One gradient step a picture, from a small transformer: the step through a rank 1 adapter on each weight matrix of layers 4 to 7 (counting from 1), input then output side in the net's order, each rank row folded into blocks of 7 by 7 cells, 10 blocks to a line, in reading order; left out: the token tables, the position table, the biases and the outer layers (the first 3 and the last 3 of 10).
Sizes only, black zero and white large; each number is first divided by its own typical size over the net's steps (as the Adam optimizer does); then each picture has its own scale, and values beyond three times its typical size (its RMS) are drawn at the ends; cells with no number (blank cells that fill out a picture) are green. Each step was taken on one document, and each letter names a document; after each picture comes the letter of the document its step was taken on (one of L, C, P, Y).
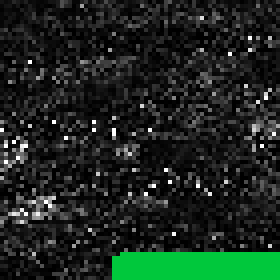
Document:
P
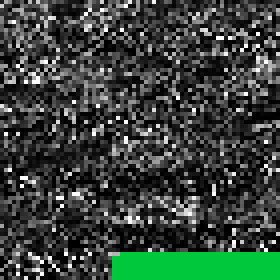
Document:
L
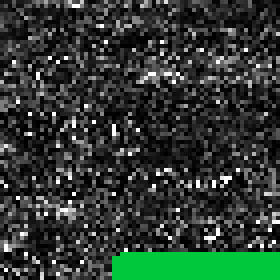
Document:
P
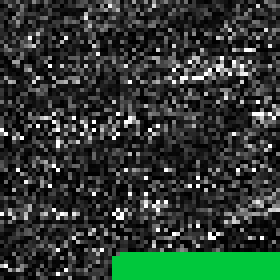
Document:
P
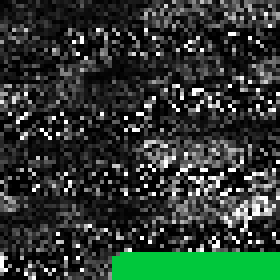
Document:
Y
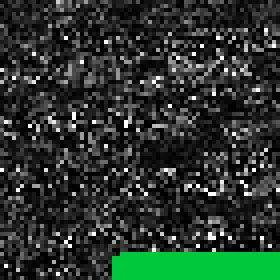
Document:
P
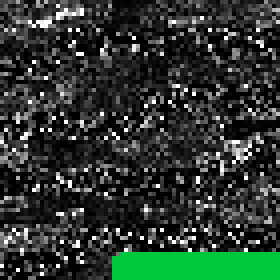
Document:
Y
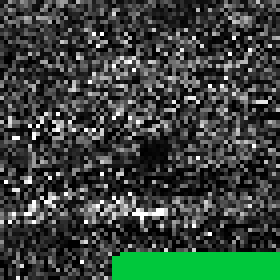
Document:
L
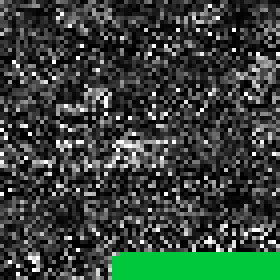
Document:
L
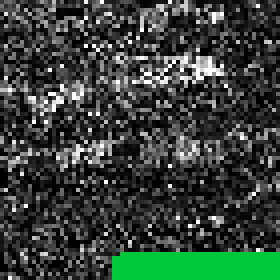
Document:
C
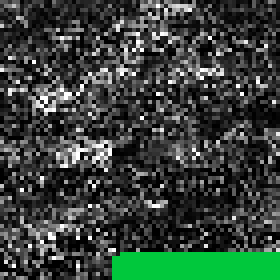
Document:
C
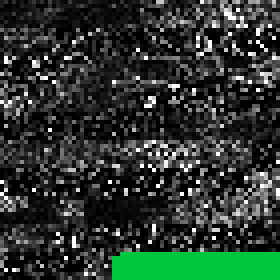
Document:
Y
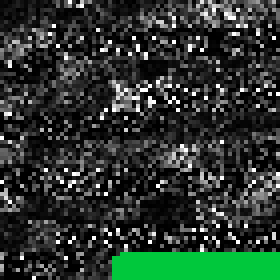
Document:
Y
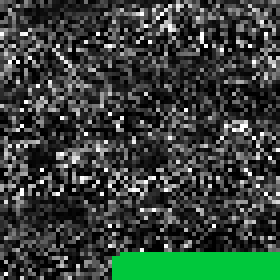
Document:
C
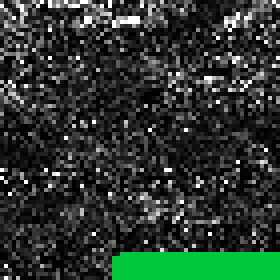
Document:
P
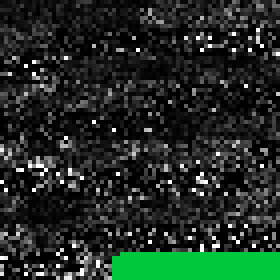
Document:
Y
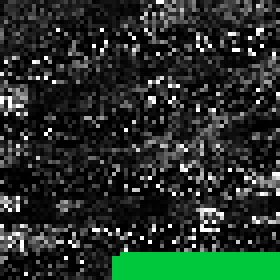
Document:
Y
